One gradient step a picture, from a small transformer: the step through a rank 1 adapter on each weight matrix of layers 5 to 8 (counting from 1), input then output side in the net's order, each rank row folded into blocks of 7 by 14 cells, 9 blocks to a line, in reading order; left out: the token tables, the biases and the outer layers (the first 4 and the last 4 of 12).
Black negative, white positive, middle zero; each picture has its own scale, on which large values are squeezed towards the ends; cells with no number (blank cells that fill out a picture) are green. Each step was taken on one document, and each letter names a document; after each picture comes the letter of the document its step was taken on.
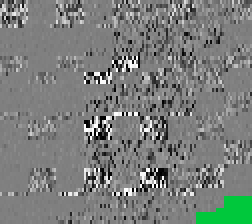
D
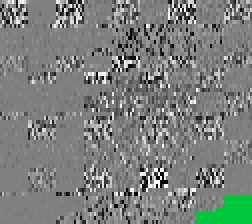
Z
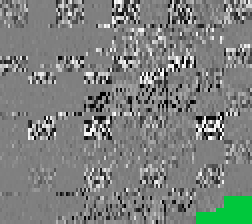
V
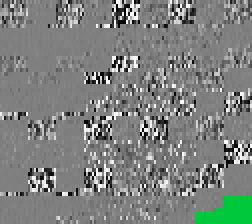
D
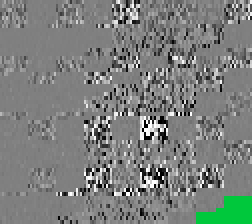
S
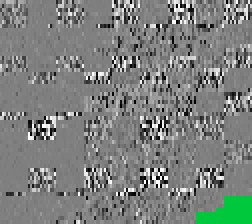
Z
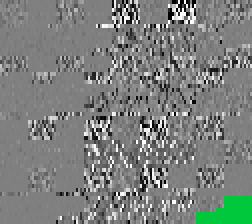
Z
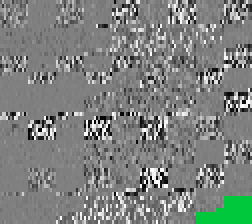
V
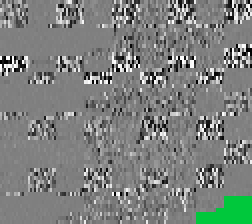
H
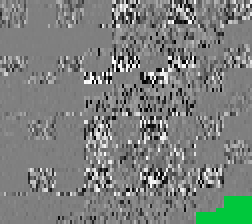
S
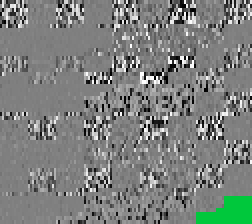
H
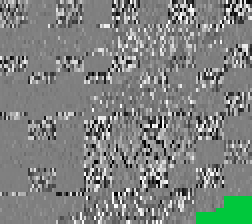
V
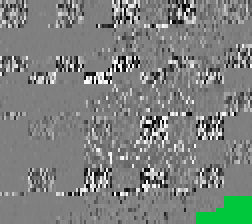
H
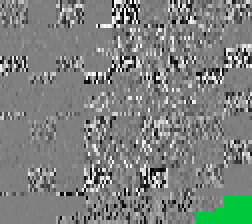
Z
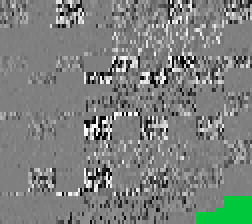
D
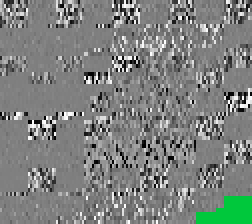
V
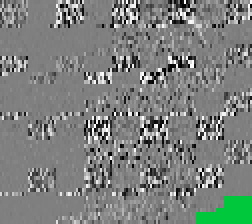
H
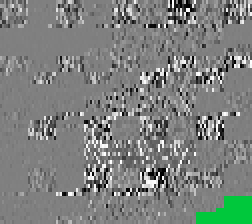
S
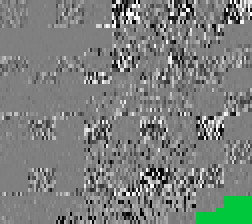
S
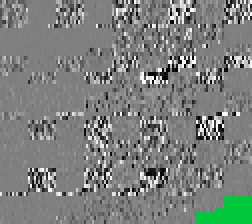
S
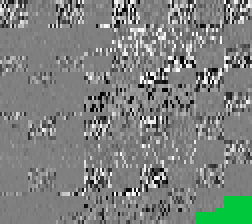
V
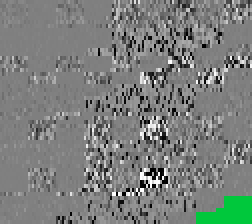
S
